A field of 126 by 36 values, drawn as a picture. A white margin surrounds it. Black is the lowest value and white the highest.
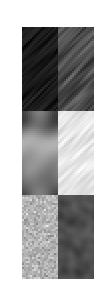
It is made of 3 by 2 panels. Panel 1,1: very low, slanting up to the right, faint in contrast. Panel 1,2: low, slanting up to the right. Panel 2,1: middling, smooth, strong in contrast. Panel 2,2: very high, slanting up to the right, faint in contrast. Panel 3,1: high, fine-grained. Panel 3,2: low, blotchy, faint in contrast.
